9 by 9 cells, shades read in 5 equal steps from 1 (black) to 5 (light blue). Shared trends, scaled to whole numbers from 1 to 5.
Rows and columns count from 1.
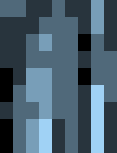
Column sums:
15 23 29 34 25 26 16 37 21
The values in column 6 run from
2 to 3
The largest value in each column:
3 3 4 5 3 3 2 5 3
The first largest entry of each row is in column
8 8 4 3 3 8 8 4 4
